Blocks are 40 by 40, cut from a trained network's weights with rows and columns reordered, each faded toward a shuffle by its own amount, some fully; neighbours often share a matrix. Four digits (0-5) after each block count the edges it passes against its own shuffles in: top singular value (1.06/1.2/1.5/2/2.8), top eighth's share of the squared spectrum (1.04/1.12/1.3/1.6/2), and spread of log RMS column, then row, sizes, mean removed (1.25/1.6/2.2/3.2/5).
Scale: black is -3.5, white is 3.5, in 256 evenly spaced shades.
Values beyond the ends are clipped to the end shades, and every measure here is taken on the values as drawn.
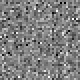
0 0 0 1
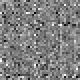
2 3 1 2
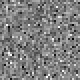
0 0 0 0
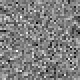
0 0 0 0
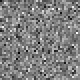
0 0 0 0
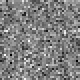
0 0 0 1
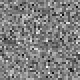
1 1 0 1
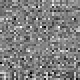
3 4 0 3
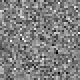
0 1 0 0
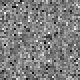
0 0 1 0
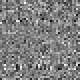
3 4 2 2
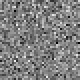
2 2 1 1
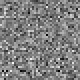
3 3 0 2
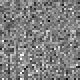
2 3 0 2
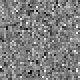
1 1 0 0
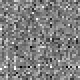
2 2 1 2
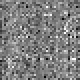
2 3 1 2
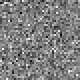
0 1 0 0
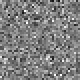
2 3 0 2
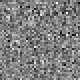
3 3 1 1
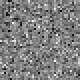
0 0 0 0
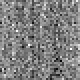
2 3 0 1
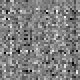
2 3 1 3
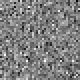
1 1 0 0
